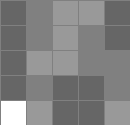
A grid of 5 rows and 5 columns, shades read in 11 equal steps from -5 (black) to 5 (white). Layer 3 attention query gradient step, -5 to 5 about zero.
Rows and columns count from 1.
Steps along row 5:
down down same up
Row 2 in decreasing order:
1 0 0 -1 -1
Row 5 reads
5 1 -1 -1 1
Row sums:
0 -1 1 -3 5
